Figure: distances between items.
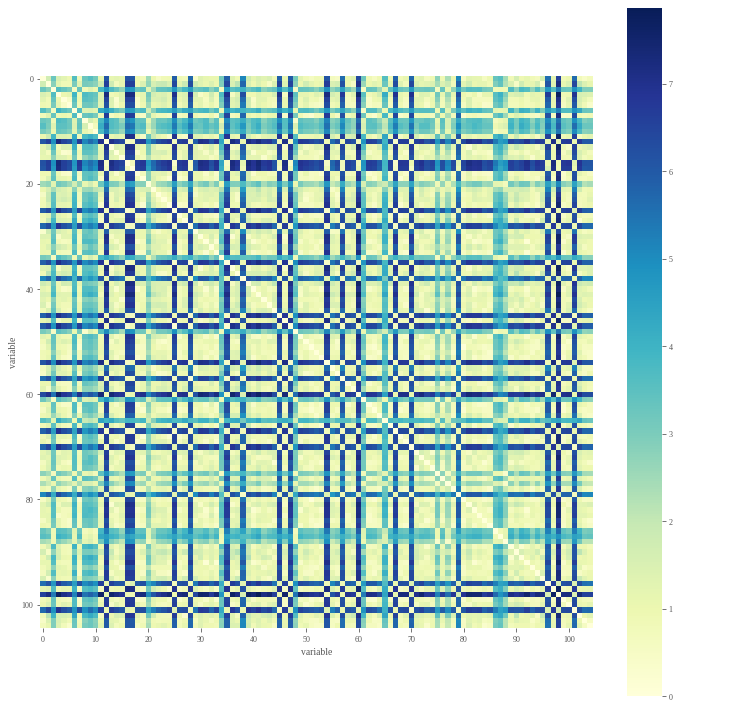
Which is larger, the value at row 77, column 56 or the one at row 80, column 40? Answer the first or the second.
the first
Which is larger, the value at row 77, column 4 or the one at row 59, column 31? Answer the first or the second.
the first
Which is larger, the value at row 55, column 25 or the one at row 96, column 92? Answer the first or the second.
the second
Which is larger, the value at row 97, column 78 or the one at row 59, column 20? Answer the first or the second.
the second
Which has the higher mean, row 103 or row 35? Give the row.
35
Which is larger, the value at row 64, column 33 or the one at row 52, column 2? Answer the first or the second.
the second
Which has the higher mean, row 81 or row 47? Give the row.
47
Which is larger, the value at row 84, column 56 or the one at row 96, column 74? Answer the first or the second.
the second
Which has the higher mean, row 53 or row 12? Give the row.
12
